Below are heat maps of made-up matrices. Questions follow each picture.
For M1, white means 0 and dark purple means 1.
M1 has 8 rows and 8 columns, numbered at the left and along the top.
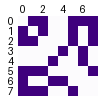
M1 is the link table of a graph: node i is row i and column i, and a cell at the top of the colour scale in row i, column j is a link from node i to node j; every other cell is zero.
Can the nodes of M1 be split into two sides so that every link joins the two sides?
no
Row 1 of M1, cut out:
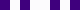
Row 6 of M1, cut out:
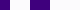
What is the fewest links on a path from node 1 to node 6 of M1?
2
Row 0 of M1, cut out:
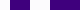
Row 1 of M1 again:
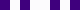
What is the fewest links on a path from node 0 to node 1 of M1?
1
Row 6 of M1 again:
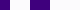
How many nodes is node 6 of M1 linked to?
3
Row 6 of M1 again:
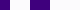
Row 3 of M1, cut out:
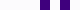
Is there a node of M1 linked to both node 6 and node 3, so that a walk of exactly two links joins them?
yes
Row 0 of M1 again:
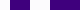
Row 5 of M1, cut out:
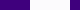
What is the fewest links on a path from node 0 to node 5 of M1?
1
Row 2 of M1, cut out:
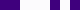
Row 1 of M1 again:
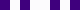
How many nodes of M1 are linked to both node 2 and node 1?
3
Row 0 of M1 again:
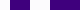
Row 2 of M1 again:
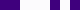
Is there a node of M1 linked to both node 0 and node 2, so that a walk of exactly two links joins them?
yes
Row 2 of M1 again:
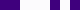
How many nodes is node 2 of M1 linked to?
4
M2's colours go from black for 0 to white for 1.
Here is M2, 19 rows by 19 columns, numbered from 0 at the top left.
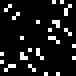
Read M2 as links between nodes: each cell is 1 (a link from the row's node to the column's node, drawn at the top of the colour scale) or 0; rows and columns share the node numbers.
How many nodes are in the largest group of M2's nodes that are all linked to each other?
3
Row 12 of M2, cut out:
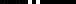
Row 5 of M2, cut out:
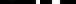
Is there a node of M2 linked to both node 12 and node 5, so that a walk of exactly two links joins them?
yes
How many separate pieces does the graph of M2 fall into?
1
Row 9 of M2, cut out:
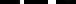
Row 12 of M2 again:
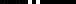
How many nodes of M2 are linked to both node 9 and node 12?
0
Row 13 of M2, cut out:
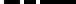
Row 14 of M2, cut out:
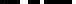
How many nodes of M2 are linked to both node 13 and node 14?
1
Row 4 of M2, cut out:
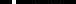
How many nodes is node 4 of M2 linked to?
1
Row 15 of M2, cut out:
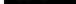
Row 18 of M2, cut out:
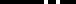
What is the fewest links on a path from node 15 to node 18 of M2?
5
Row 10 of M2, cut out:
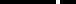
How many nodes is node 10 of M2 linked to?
1
